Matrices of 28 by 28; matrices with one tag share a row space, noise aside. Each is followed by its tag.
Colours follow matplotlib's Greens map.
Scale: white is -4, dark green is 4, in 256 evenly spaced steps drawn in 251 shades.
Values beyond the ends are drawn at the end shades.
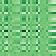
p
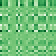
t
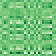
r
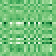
r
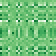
t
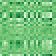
r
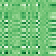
p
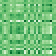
r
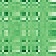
p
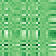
p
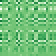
t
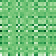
t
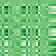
p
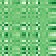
p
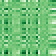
p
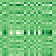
r
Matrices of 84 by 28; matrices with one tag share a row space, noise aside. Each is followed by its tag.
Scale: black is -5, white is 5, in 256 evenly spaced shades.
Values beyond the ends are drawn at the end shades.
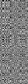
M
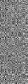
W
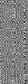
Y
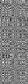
M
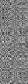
M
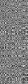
W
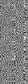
Y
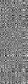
W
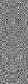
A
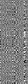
Y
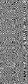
Y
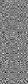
A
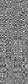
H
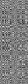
M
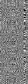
Y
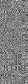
W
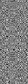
A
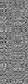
H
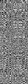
H
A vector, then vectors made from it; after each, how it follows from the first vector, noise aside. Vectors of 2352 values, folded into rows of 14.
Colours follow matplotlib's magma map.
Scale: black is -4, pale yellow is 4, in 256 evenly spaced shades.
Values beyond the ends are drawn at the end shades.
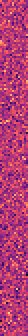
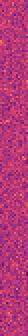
shrunk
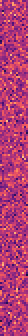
sign-scrambled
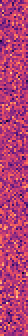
negated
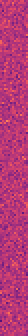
shrunk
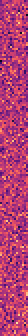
reversed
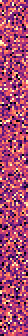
scaled up
